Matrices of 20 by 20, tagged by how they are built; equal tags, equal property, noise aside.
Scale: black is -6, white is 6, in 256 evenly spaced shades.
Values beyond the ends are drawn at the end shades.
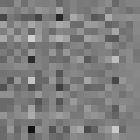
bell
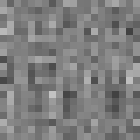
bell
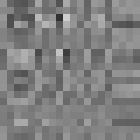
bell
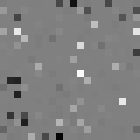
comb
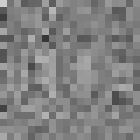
bell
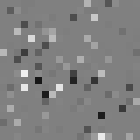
comb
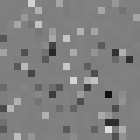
comb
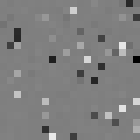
comb
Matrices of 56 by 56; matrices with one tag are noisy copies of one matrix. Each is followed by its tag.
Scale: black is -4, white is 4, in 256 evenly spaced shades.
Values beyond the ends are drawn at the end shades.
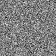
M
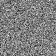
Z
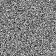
Z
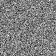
Z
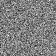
Z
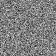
Z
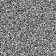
Z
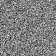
Z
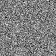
M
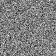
Z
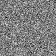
M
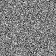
M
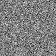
M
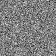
M
